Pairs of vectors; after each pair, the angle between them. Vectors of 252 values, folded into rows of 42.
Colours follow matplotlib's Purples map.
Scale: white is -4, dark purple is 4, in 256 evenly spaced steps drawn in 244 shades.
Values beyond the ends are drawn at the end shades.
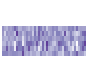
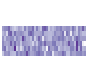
partly opposed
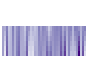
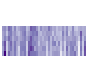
nearly opposite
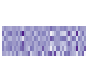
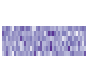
partly opposed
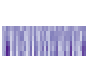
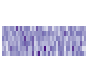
partly opposed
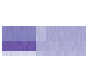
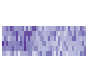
partly aligned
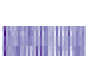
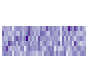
orthogonal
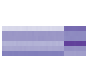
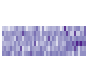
partly aligned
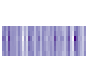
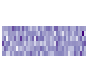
orthogonal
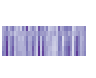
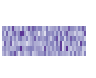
orthogonal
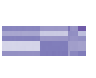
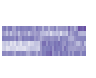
nearly parallel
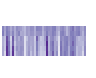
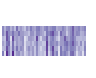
nearly parallel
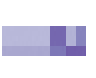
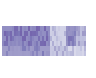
nearly opposite
